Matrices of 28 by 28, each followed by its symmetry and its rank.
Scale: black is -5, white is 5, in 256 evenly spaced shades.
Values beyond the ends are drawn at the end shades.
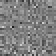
neither, rank five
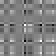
symmetric, rank one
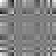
symmetric, rank one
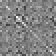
symmetric, rank five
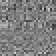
neither, rank five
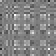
symmetric, rank two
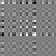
symmetric, rank one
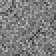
symmetric, full rank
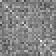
symmetric, rank five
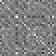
symmetric, rank five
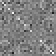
symmetric, rank five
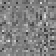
neither, rank five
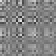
symmetric, rank two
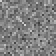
symmetric, full rank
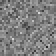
symmetric, full rank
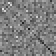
symmetric, full rank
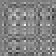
symmetric, rank two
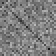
symmetric, full rank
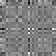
symmetric, rank two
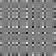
symmetric, rank one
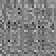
neither, rank five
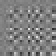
symmetric, rank two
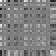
symmetric, rank two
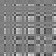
symmetric, rank one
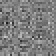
neither, rank five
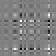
symmetric, rank one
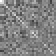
symmetric, rank five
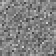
symmetric, full rank
